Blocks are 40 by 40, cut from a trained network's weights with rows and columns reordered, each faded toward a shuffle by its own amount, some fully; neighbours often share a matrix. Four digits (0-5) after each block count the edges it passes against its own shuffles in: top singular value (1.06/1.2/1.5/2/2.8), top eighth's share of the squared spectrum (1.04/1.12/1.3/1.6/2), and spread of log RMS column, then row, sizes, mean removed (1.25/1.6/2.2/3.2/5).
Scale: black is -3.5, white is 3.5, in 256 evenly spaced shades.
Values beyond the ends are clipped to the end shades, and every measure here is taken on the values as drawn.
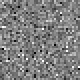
0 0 0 0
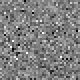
0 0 0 0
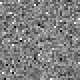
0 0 0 0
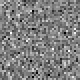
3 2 1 0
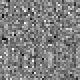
3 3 1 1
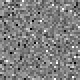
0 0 0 0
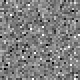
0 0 0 0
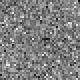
0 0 0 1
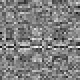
4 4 1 3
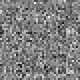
3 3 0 1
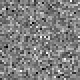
0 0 0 0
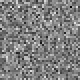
2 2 0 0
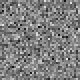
1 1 0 0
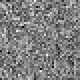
0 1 0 0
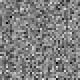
2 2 1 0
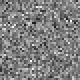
0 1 0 0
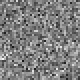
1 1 0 0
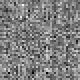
3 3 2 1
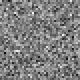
0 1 0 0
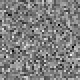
1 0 0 0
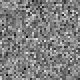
1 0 0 0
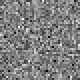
1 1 0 0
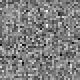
1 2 0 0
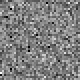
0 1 0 0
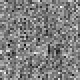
2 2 0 0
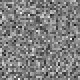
3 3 0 0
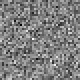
2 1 0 0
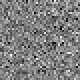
3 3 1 0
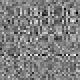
4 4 1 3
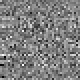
4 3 1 2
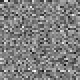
4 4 0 2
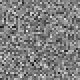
2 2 0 1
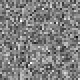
3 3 0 0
